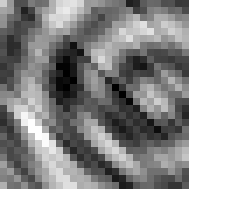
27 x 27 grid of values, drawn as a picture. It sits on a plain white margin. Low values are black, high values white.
Rings: centred on the middle right. Grain: diagonal, down to the right. Slope: none. Ninth with the lowest average: centre. Odd rows or columns: none.
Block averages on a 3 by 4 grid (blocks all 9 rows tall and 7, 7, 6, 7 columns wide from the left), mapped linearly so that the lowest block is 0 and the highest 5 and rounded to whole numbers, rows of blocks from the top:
2454 / 5003 / 4532
